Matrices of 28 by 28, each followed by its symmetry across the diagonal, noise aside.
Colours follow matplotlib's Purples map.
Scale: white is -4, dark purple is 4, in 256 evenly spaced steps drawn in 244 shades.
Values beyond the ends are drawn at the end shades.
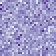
neither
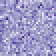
antisymmetric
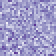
neither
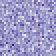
neither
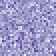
neither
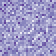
symmetric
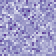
symmetric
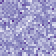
symmetric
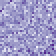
symmetric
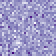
neither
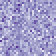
neither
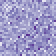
symmetric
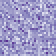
antisymmetric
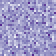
neither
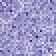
symmetric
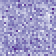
antisymmetric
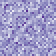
symmetric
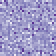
antisymmetric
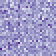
antisymmetric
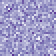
symmetric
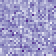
antisymmetric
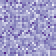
antisymmetric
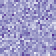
antisymmetric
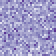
antisymmetric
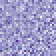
antisymmetric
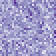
neither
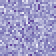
neither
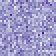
neither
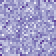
symmetric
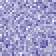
symmetric
